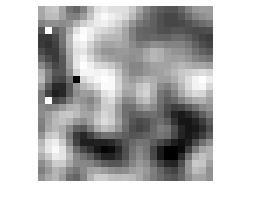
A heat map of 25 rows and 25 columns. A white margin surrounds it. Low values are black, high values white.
Grain: blotchy. Ninth with the lowest average: bottom right. Odd rows or columns: none. Mirror symmetry: none. Lone odd cells: 3, 2 higher and 1 lower than their neighbours.
